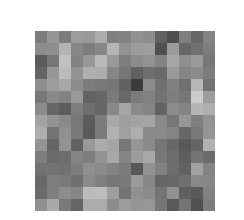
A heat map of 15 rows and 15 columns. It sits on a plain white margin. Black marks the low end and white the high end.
On average the colour sits 50% of the way up the scale. No single row or column stands out from its neighbours. The values follow a bell shape. Neither half mirrors the other.
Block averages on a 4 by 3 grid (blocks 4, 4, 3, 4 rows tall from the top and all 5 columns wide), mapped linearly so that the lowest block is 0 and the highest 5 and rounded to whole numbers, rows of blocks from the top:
441 / 223 / 150 / 230
